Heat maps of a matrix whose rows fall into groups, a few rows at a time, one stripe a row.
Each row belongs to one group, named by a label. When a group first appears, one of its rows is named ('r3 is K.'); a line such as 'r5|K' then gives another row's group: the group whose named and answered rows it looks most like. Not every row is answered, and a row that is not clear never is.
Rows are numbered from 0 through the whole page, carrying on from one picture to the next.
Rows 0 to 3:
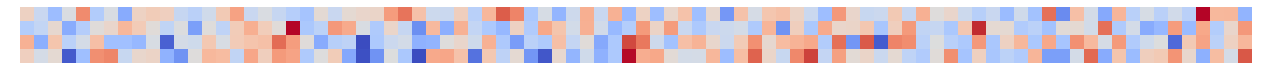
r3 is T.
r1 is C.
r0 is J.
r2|T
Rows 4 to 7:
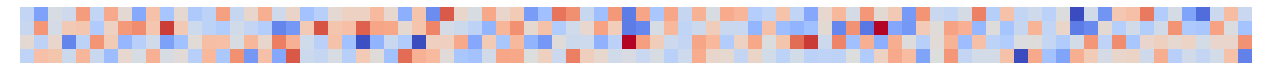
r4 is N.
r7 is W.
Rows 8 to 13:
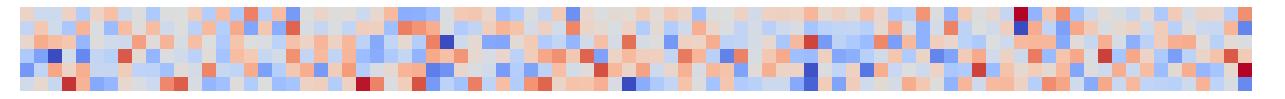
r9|W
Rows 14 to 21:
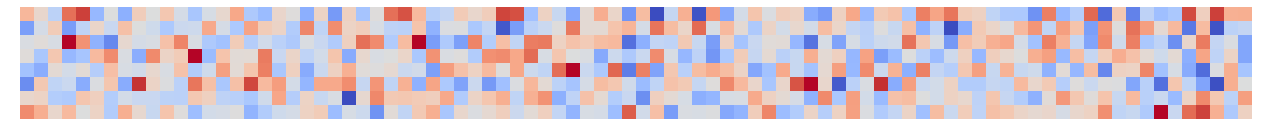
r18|N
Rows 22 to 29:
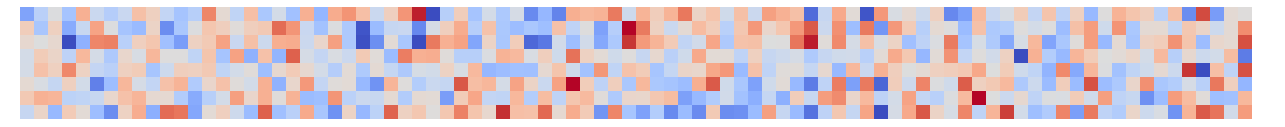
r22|J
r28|C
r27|N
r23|T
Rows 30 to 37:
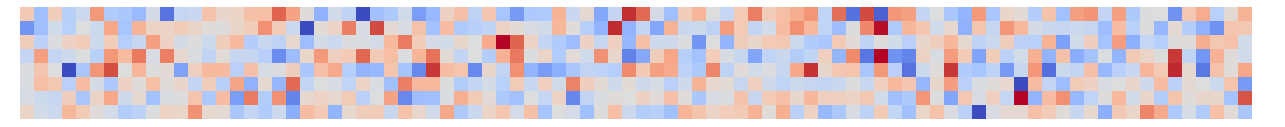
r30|T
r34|T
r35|W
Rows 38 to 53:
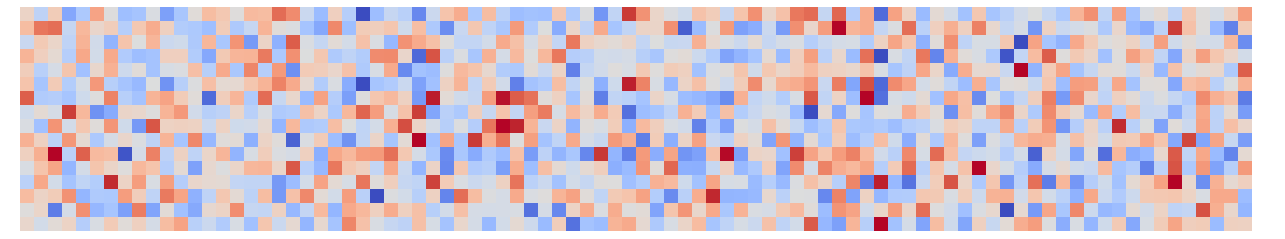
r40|W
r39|C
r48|C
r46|J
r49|C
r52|J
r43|T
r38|T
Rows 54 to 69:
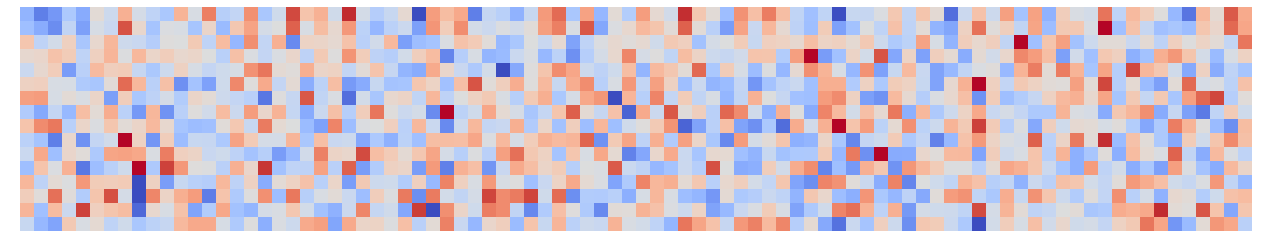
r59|C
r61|N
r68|N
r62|C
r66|N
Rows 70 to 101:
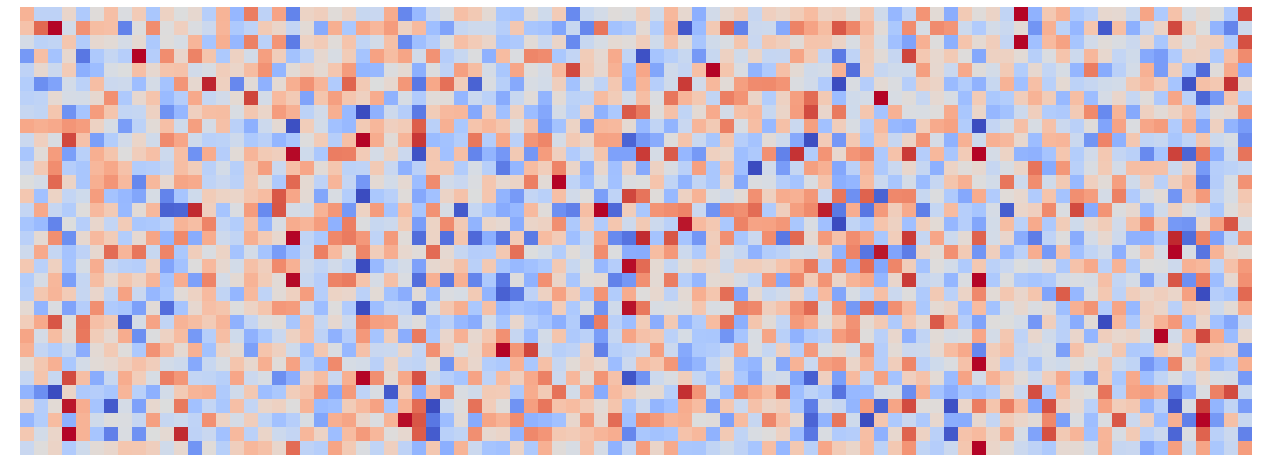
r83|T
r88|T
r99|J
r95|C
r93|N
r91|T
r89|C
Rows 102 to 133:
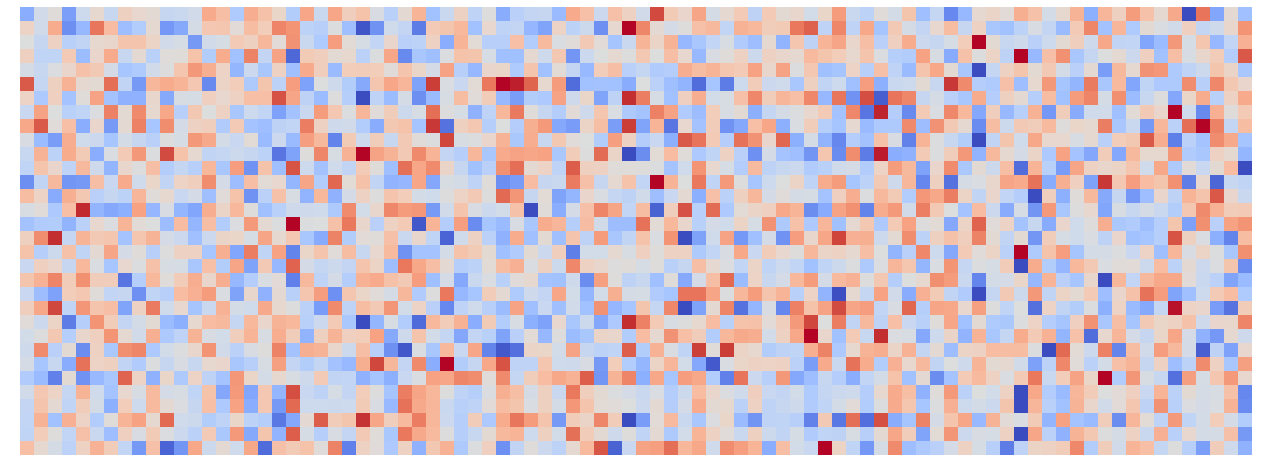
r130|W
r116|J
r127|N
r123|C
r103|T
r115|J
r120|W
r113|W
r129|W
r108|T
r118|C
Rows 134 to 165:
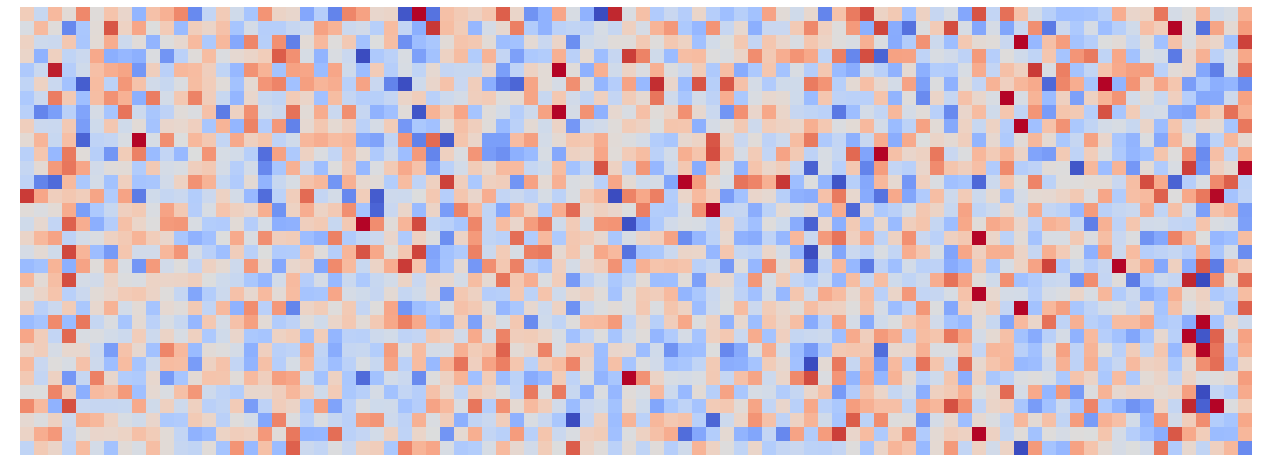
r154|C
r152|J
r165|W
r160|T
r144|J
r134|N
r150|C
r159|N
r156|J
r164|C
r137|T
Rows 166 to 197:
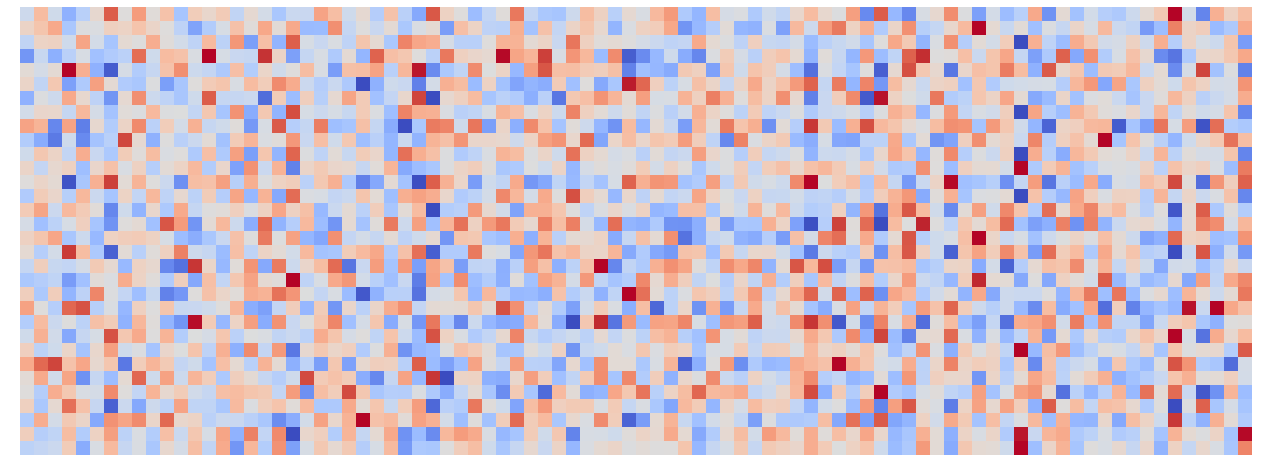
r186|T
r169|N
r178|T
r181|N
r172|J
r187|J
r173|W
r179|W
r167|C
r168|W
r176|W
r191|C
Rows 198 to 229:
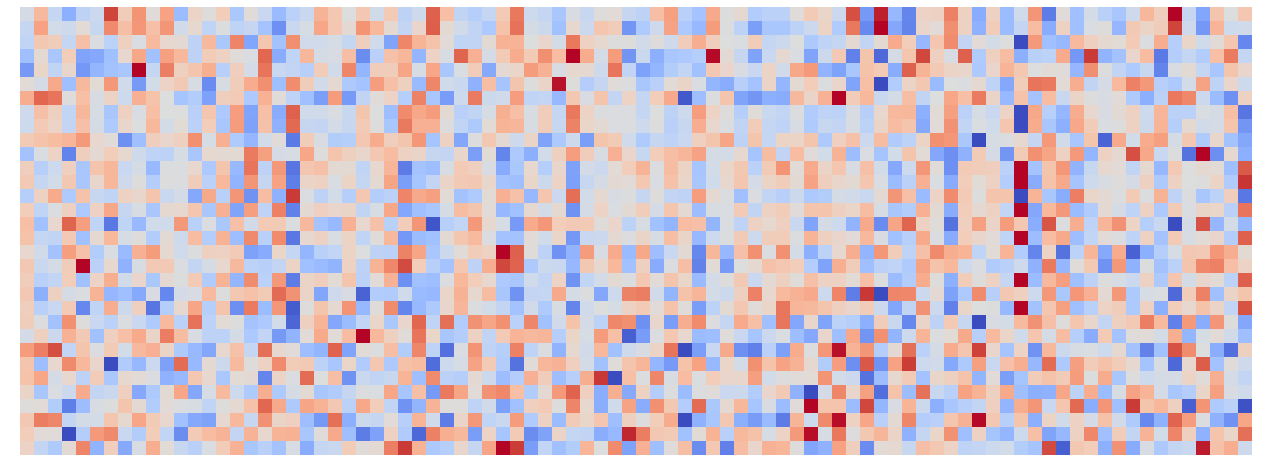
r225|N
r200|W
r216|J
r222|C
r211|W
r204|C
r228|T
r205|W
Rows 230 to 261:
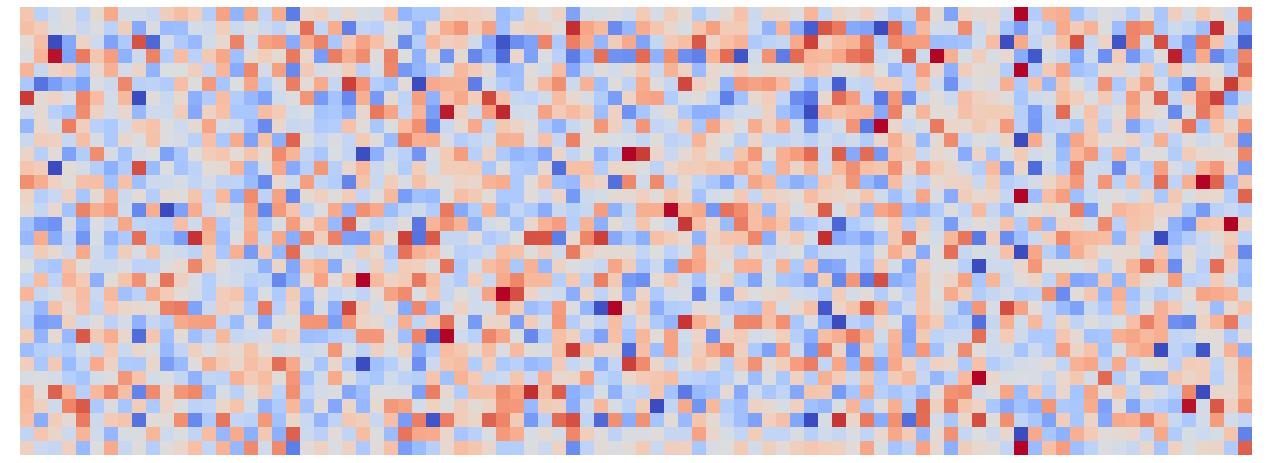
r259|N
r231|N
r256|C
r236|N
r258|J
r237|N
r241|J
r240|T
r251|N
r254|N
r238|J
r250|J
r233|C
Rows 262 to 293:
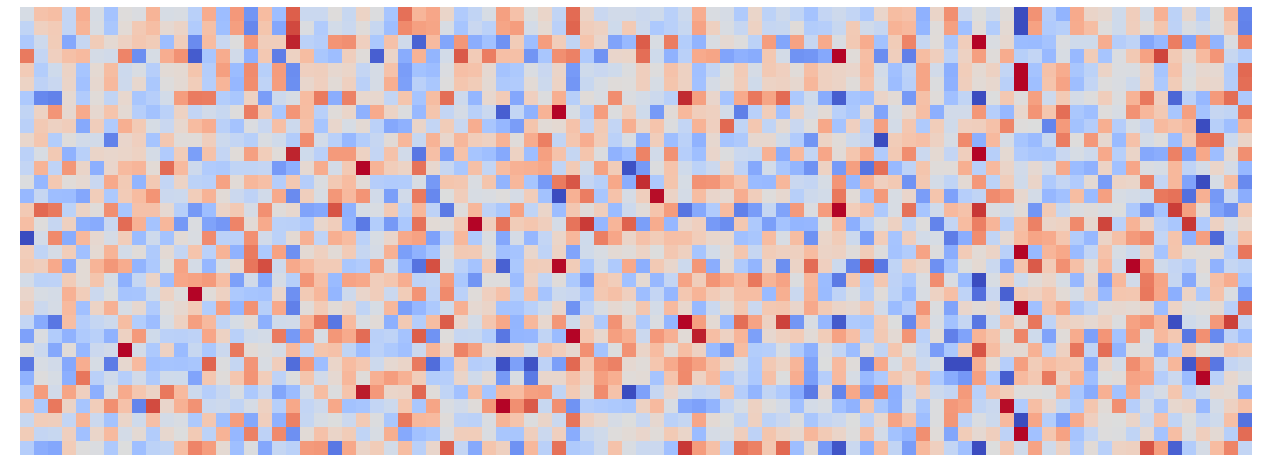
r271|N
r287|J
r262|W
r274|N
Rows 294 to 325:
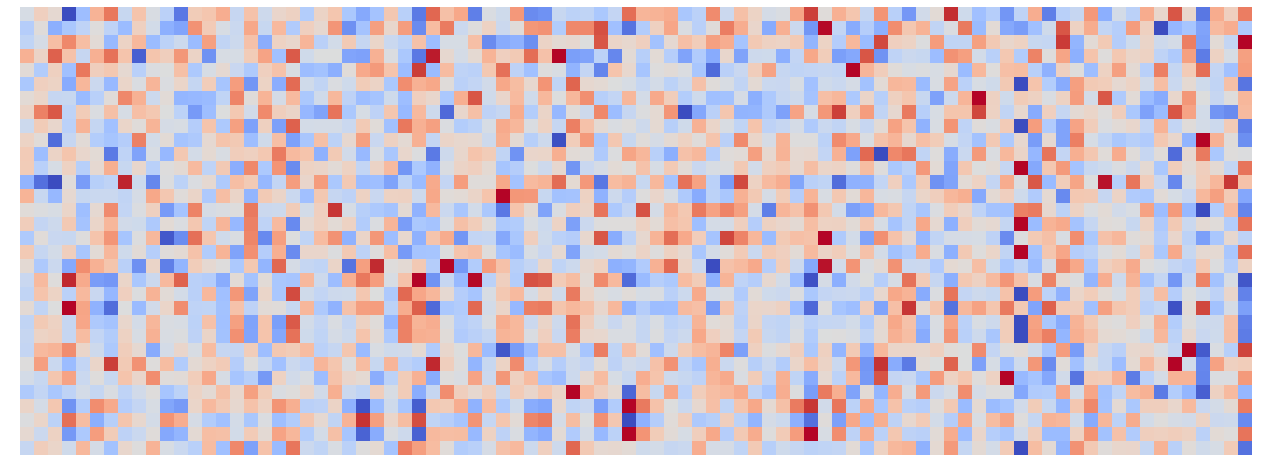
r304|T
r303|J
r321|N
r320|J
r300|C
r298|N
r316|W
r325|W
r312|N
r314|W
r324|T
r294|T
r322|T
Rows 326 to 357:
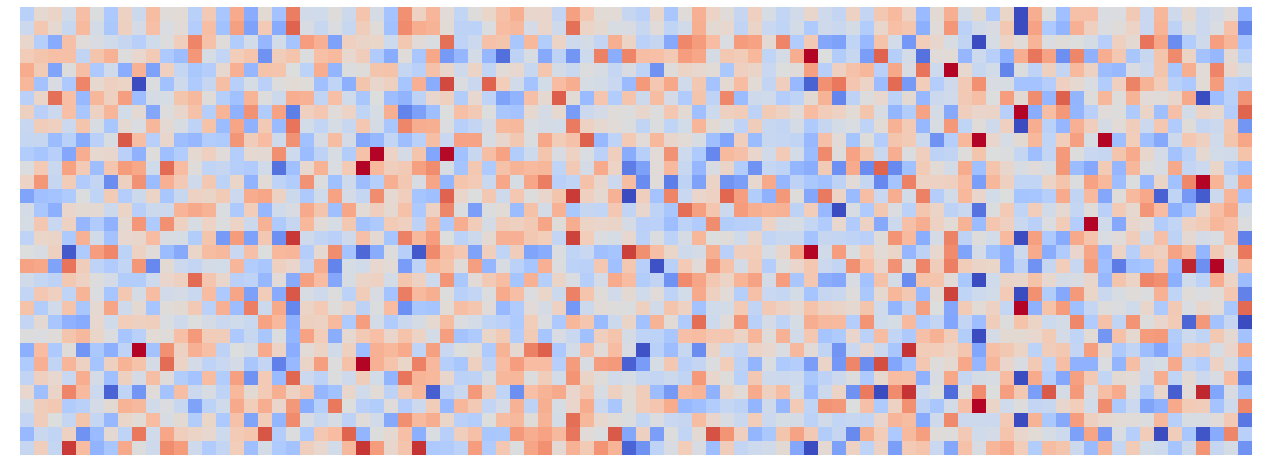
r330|J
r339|N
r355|W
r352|W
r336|N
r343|T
